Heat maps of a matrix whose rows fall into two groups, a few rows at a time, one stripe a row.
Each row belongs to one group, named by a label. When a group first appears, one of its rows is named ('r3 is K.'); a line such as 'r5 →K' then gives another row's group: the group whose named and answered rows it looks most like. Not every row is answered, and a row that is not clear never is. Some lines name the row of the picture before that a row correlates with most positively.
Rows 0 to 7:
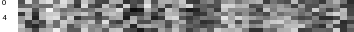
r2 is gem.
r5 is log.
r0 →gem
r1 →log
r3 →gem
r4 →gem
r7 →gem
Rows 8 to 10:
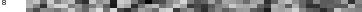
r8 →gem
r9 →gem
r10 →log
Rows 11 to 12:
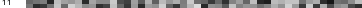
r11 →log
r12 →log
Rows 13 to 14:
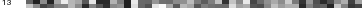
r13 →log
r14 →log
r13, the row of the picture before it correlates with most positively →12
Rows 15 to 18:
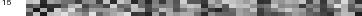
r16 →log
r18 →gem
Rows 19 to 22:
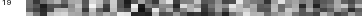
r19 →log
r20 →log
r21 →log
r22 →gem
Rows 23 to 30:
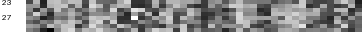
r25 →log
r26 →log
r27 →log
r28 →log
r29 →gem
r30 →log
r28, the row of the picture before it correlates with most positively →19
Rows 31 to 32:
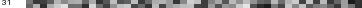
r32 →gem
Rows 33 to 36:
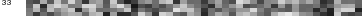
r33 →log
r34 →gem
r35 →gem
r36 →log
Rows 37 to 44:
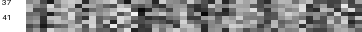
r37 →log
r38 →gem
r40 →log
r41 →gem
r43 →log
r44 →gem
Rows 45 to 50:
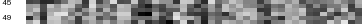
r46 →gem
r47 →gem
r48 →gem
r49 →gem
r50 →gem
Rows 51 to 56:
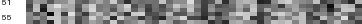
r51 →log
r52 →gem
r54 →log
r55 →gem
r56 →log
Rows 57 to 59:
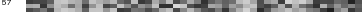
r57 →log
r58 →gem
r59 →log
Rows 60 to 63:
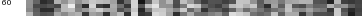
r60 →log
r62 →log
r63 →log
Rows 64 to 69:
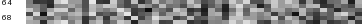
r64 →log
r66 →gem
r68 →log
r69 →gem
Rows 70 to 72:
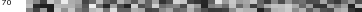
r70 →gem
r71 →log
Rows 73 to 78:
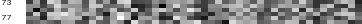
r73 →gem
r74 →gem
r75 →log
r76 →gem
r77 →gem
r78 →log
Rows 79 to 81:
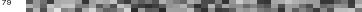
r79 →log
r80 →gem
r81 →gem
